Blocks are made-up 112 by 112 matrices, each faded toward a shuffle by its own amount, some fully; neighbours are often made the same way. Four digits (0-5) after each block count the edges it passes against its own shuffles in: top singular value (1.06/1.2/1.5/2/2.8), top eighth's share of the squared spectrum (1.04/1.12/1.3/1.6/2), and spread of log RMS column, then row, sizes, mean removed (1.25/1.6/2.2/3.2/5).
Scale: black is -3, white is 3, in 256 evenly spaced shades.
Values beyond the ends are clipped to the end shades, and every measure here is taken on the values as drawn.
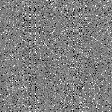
4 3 2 1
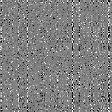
5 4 3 2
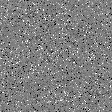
0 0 0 0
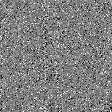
3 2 1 1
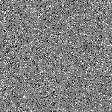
3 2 1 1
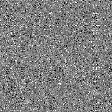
4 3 2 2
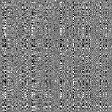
5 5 4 3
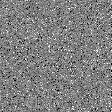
3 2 1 1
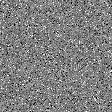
1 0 0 0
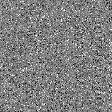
3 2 1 1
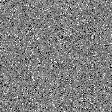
3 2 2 1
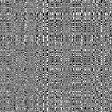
5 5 4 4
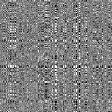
5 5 4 3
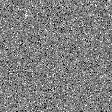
3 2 1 0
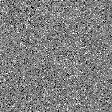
3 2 1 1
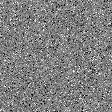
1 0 0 0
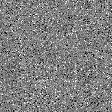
3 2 1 1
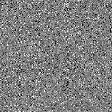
4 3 2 1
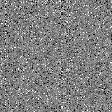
3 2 2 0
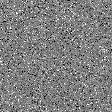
2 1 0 0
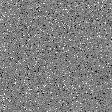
2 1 0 0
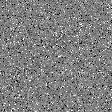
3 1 0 1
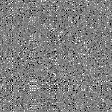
4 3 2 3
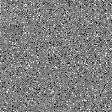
3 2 1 1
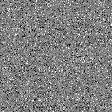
3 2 0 1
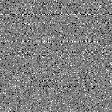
4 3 1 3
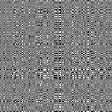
5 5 4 4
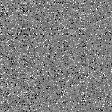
4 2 1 2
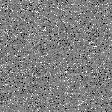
3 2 0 0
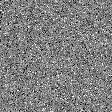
0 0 0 0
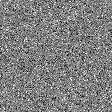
0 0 0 0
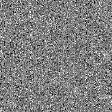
1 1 3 0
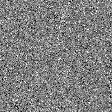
0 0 1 0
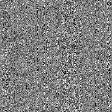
1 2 4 0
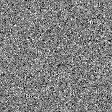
0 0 0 0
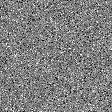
0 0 0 0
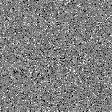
3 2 0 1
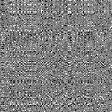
5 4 3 3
